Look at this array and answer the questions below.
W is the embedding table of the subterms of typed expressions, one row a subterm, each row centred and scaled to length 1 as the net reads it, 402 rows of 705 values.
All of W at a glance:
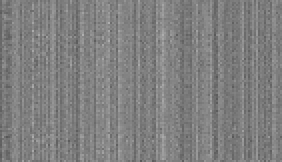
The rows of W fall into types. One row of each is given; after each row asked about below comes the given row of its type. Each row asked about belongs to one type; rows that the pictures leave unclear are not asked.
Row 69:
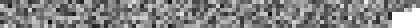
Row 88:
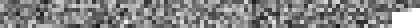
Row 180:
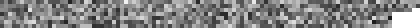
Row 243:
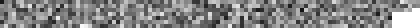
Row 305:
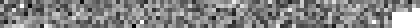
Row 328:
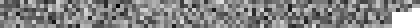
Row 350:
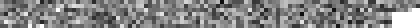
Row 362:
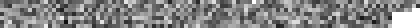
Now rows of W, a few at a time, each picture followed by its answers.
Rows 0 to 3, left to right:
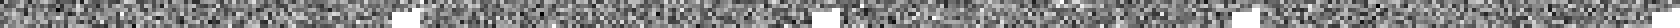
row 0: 305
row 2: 328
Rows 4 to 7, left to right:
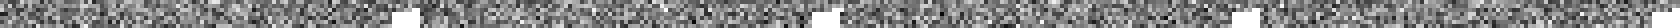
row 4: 88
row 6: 88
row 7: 305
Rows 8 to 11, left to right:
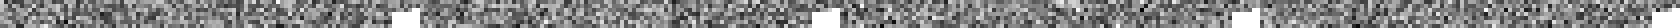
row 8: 350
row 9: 88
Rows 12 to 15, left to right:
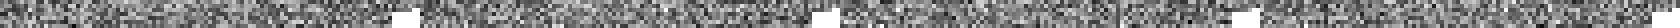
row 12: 180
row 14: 350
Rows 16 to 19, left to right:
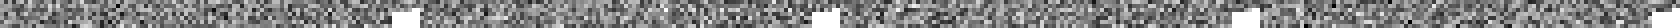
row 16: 243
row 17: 305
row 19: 362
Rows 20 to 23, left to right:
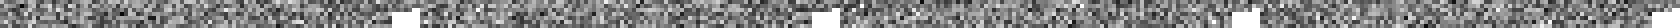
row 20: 180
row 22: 305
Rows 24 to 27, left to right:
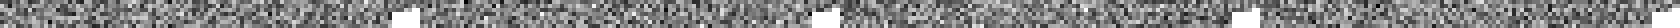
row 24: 69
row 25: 69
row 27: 328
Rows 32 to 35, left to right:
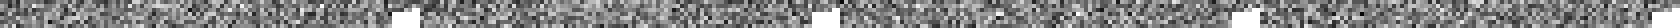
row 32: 69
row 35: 69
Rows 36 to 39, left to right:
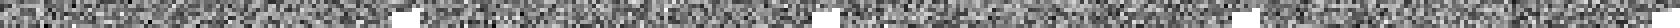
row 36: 362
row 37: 243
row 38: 180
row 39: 88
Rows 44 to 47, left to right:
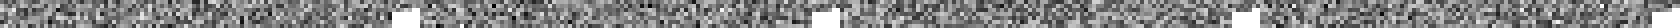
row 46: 362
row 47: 69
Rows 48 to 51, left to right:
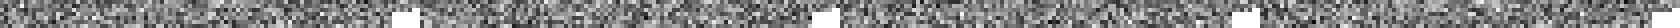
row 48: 305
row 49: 362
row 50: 305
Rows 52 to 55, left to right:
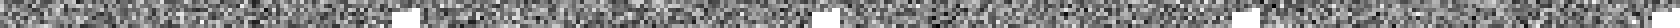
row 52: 350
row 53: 243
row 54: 69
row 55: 305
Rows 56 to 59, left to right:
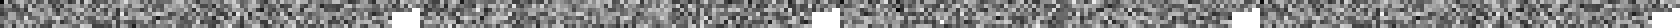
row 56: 180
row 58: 362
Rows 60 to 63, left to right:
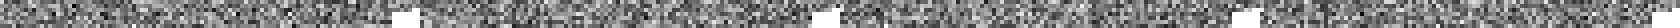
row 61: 362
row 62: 88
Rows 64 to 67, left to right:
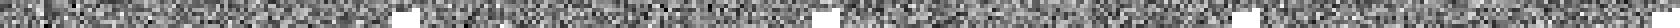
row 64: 328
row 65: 243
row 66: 305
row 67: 305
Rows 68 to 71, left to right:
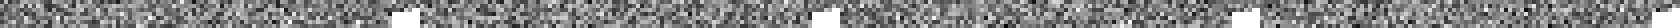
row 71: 328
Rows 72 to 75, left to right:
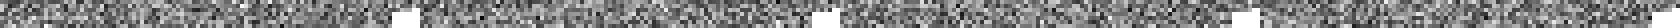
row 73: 305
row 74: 88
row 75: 362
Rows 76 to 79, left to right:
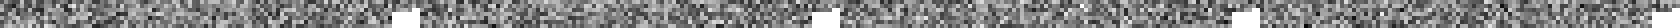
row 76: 305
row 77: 180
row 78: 350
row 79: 180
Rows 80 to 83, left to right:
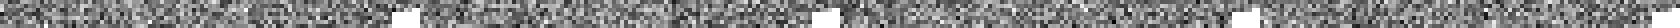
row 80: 88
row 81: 88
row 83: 362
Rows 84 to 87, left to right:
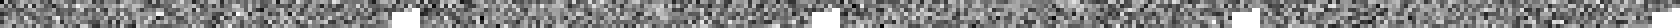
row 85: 88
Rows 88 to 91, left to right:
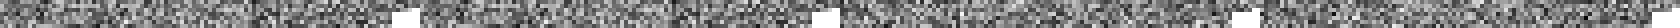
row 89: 88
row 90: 180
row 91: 328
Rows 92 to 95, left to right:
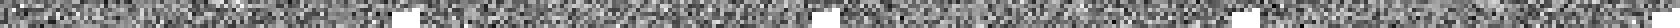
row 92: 243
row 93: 69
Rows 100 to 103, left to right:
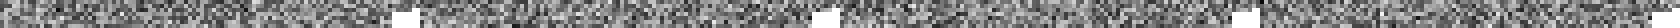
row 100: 362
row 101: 362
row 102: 305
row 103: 180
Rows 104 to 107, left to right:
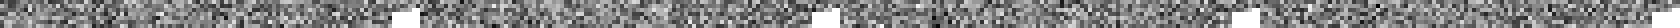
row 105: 88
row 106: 88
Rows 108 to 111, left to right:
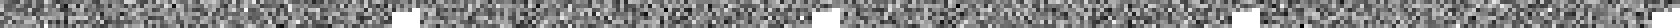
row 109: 243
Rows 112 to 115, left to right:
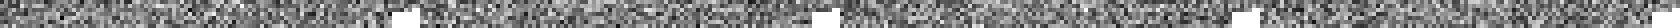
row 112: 69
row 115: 305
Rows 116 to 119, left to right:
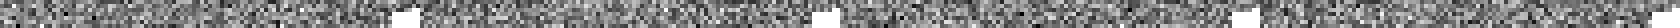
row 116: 362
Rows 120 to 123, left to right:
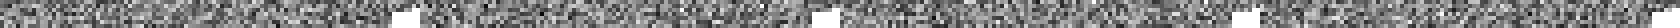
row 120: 362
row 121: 69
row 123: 69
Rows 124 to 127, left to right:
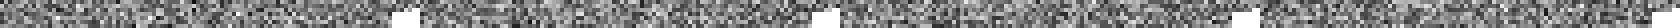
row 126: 180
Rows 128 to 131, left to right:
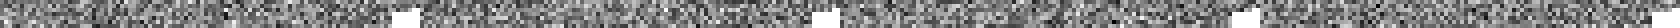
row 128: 362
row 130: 362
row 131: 243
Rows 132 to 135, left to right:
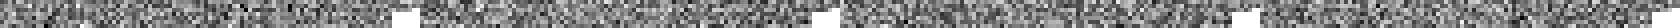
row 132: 243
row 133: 328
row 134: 350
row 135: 88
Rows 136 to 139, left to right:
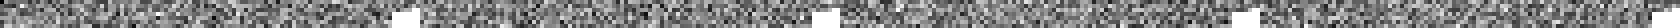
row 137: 243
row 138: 328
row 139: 69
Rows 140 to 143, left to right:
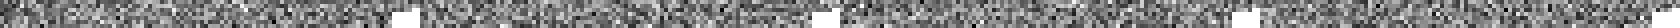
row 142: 305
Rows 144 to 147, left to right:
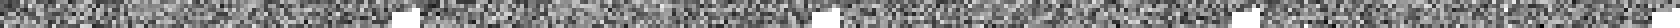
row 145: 328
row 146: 362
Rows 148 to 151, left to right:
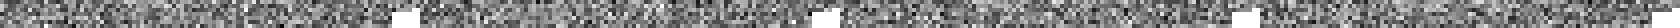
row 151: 180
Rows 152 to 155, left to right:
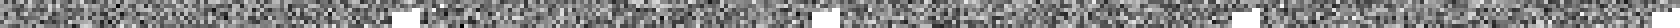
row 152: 243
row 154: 180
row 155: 305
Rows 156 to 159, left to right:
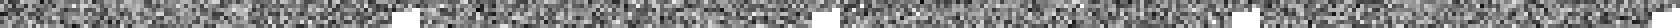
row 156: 88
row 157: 362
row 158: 305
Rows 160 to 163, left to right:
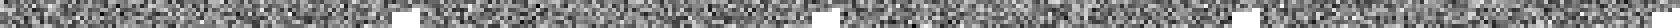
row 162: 243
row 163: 305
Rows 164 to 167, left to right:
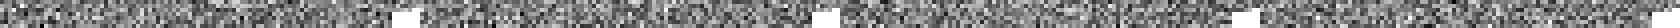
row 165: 243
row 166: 88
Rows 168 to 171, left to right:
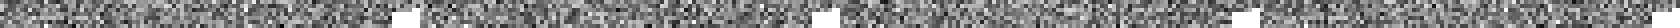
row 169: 350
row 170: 88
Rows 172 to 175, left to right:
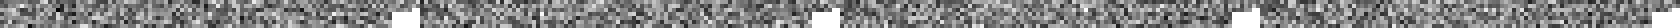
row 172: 362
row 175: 328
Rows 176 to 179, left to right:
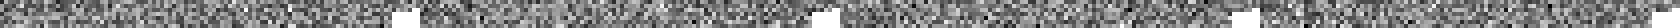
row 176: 305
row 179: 328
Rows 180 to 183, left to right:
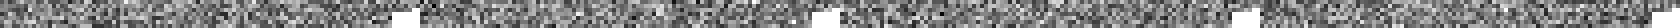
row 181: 88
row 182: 69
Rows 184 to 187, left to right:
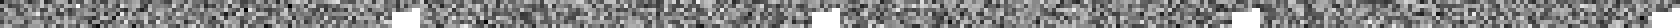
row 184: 69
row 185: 350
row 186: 88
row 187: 328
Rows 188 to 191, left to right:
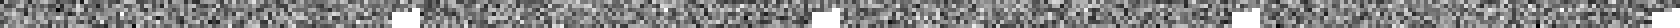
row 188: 305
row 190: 243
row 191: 88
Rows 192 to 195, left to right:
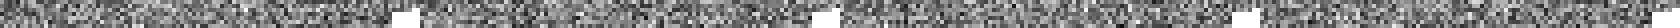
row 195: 243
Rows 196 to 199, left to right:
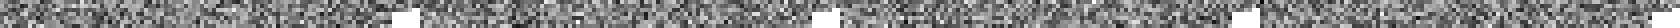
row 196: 88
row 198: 362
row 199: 180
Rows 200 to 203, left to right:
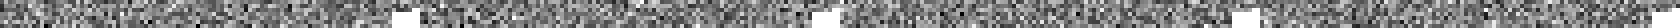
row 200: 180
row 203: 362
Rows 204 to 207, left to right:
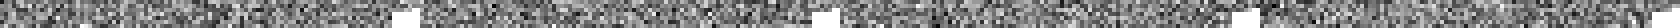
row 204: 243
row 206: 88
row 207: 328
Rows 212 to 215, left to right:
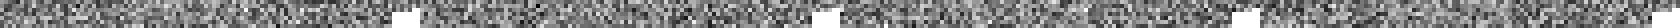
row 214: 88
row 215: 305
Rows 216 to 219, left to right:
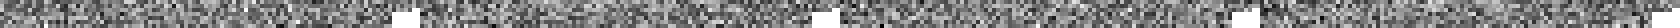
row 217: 180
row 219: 180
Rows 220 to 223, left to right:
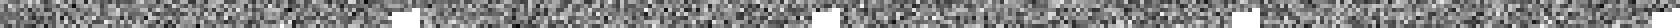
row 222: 305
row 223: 180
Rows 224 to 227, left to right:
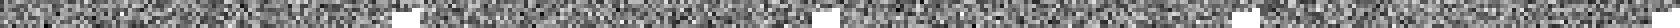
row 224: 180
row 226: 305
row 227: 328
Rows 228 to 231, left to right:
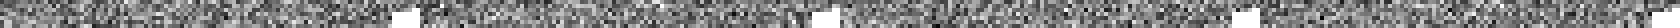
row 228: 362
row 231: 69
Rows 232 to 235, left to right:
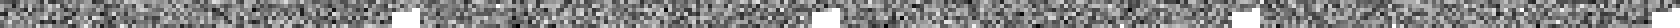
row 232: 350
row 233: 88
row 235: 328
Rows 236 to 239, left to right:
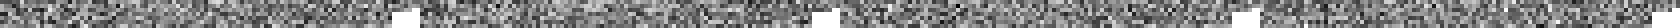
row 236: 69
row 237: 180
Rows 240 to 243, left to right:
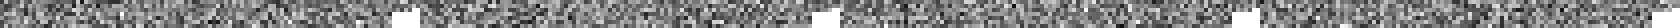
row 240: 305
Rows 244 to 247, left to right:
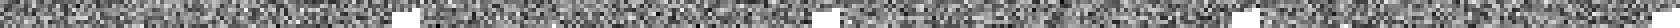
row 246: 362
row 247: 362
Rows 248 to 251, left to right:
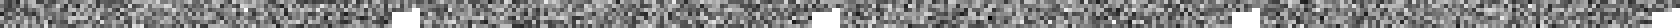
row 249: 180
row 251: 88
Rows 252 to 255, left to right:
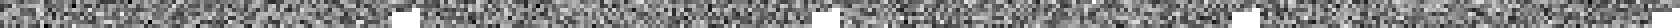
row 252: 362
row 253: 328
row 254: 362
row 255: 180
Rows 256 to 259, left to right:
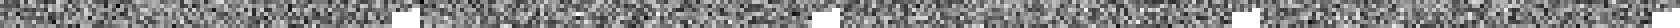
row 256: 328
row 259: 243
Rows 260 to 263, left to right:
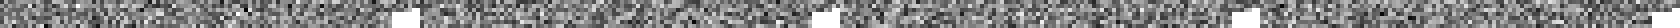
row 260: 88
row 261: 362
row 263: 180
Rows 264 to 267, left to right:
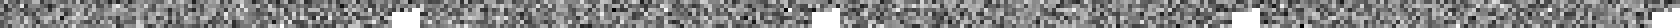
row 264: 305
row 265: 350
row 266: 88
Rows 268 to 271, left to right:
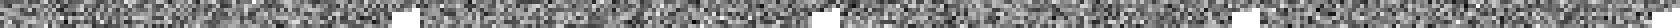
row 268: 362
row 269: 362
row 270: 350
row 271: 69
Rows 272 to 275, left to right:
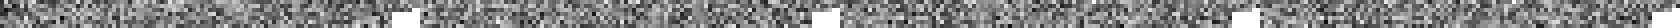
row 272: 180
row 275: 362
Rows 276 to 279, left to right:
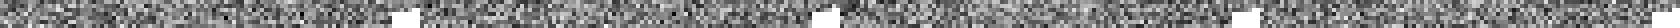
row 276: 350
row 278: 328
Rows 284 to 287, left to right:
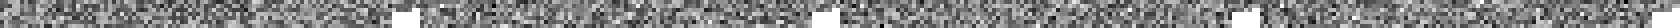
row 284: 362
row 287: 328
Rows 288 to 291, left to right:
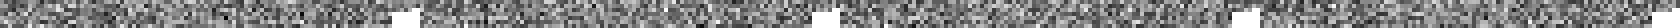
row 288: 350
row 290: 69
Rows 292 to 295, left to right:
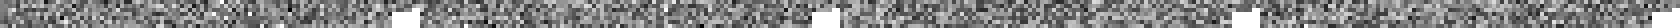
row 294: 362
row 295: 180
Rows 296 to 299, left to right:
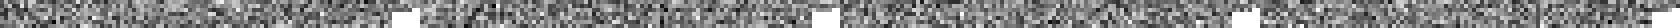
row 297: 243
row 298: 305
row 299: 350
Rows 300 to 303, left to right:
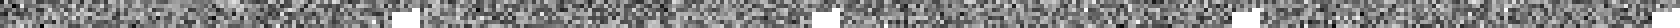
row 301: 362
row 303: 243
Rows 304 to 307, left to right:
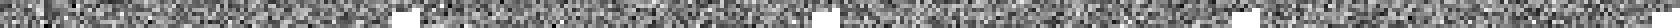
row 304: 328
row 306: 180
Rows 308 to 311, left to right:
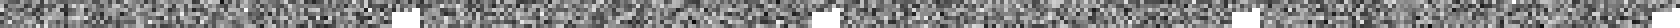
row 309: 362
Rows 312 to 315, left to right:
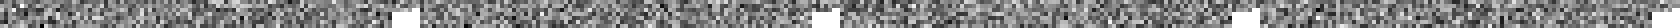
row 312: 243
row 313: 180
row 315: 243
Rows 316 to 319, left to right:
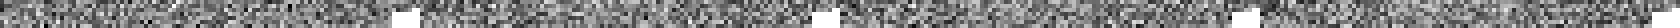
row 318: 69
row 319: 328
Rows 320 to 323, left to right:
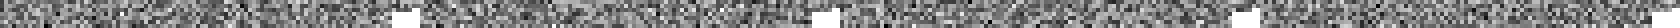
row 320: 180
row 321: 350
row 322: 362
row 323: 243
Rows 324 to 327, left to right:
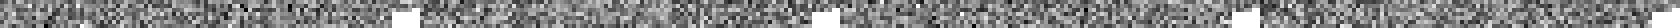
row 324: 243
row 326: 69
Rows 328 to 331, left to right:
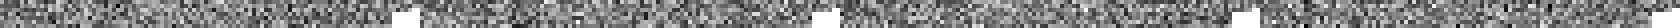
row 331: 88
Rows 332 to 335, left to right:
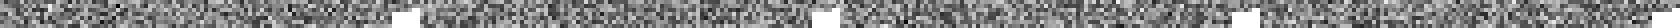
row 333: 243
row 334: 350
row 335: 180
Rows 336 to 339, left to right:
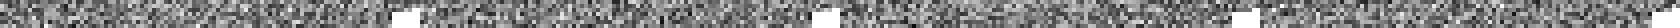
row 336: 69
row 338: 180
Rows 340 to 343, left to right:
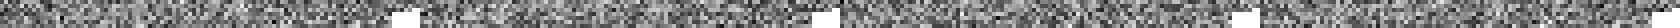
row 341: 180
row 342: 180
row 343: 180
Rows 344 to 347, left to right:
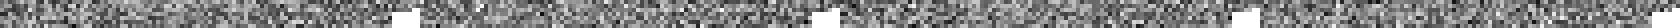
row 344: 180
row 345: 328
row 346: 69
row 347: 305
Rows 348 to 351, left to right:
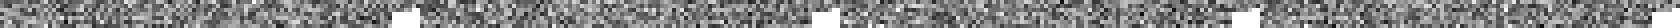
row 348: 362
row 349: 328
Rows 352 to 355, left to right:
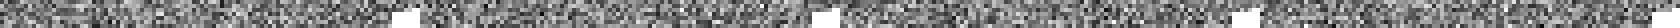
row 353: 69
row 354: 350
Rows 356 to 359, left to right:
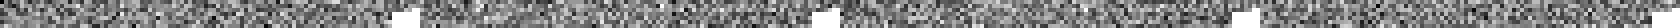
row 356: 69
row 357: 328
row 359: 243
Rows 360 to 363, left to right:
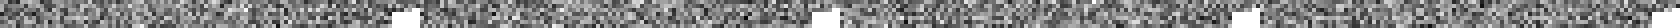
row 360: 88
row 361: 328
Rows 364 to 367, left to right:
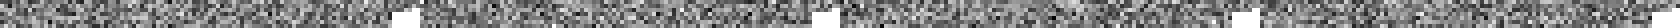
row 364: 69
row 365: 328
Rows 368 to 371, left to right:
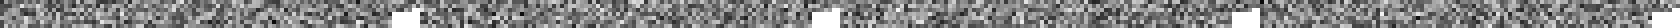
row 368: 362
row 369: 69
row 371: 180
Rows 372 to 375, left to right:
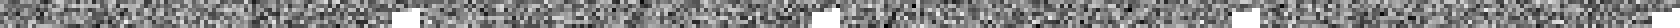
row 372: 88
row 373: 362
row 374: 243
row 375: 180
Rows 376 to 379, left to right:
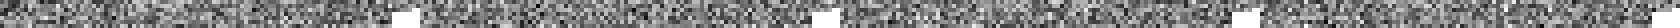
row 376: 350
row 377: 243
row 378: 243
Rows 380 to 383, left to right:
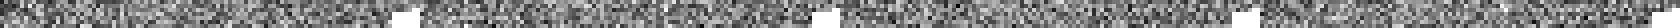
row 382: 328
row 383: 328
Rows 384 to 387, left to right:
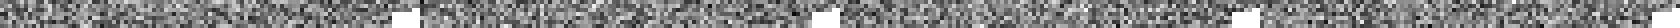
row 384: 180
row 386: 88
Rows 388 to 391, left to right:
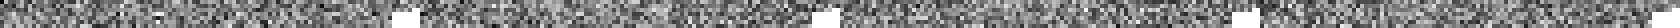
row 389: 88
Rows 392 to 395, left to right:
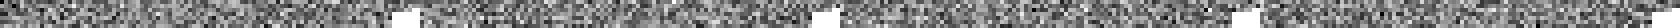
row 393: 362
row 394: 350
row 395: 88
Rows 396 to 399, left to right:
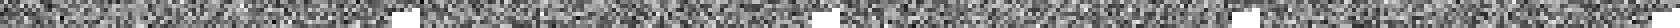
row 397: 180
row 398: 69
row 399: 180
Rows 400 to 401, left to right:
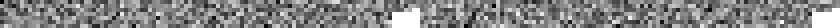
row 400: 69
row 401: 243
